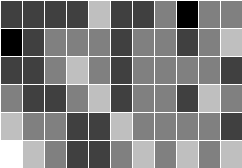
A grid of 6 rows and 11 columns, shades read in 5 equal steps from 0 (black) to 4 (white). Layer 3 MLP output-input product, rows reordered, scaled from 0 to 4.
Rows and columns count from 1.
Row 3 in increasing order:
1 1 1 1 2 2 2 2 2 2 3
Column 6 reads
1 1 1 1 3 2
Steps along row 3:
same up up down down up same same same down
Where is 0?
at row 1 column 9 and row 2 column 1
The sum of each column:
11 9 10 10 12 9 12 12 9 13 12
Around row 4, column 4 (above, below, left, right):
3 1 1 3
